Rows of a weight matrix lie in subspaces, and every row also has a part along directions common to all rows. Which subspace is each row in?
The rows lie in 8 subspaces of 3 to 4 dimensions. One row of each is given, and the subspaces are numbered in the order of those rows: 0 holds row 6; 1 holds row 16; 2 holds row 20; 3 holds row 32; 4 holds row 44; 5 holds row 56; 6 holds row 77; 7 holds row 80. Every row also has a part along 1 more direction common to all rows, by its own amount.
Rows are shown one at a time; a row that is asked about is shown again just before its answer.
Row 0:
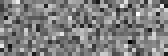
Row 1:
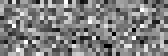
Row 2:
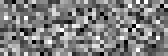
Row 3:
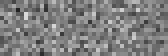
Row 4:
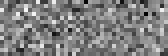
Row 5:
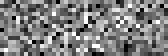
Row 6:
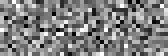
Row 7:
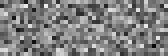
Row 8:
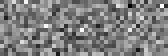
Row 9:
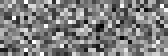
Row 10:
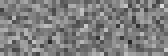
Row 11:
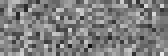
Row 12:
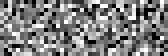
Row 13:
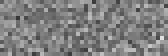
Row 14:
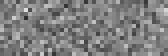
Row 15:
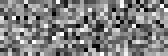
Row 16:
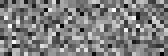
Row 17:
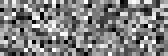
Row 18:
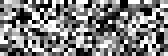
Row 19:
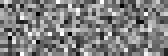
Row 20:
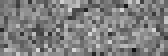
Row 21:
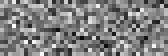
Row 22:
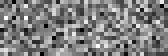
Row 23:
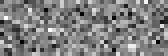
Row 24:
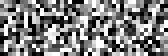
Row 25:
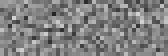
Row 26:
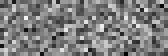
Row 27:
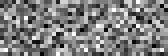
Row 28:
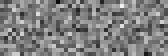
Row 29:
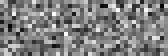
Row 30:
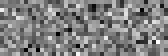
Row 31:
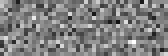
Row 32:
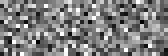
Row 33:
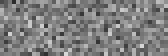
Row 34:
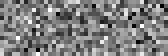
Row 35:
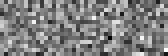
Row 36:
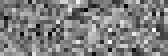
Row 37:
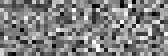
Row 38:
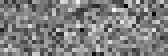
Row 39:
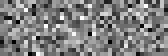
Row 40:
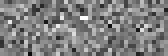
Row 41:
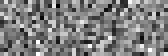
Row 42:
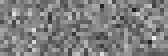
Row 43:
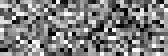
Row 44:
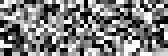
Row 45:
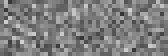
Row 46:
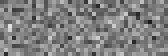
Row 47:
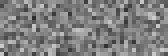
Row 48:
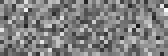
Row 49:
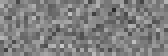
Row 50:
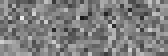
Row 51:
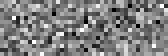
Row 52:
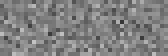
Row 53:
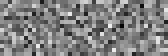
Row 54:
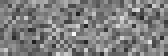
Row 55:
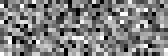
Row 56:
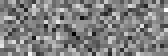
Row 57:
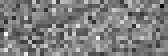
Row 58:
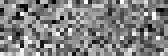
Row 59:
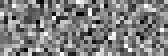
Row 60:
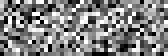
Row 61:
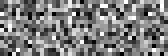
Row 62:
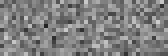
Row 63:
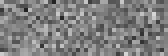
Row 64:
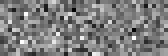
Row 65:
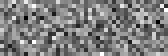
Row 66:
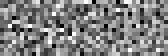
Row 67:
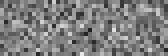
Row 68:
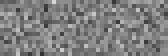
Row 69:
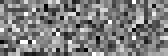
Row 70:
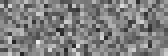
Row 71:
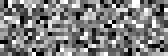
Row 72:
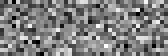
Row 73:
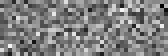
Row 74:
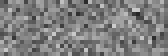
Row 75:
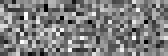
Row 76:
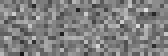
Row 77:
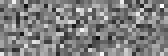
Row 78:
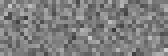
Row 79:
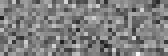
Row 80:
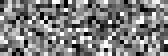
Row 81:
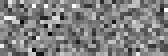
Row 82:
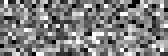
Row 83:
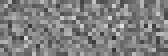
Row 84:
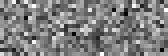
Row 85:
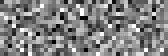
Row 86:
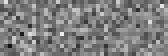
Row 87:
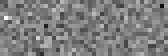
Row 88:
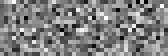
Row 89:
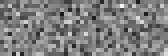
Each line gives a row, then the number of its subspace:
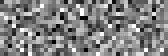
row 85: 5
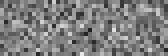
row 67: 0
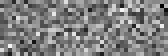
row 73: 4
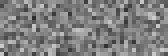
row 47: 1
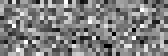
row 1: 7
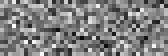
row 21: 7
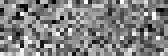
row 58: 6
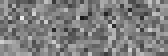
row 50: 5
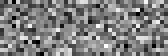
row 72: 7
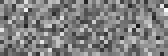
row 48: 6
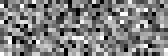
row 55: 3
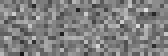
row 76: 3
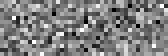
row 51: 4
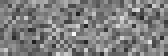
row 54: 1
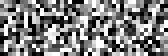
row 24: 2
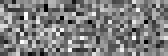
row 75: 2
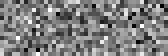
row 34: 4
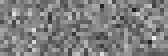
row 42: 1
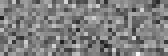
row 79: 7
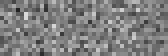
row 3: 2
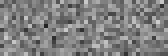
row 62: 4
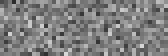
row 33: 2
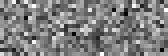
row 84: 5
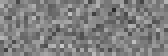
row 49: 1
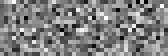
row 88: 6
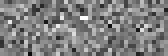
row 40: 5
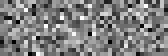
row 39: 5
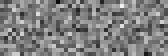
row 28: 3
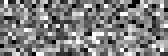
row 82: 5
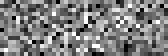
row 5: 4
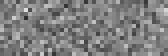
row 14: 6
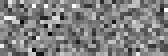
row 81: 5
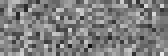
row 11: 6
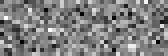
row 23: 4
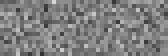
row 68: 2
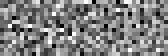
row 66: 0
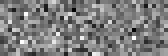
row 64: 2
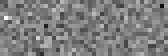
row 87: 5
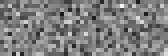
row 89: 3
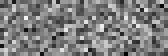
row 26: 4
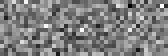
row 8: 6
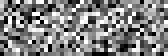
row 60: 4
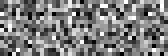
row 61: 1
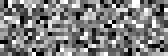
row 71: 5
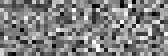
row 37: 3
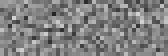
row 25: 0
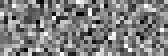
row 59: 0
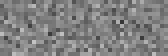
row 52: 3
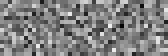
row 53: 0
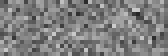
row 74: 1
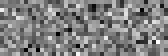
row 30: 4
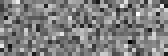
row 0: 1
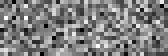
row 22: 4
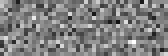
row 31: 1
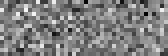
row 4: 6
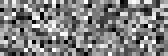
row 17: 7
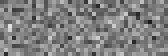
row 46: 1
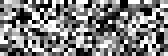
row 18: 7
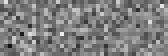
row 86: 3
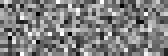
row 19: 3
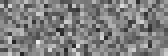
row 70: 3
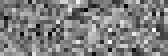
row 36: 2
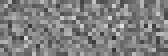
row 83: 0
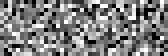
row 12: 1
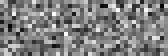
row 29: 1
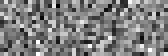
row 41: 7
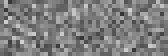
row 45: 3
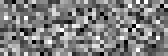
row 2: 6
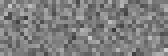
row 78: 0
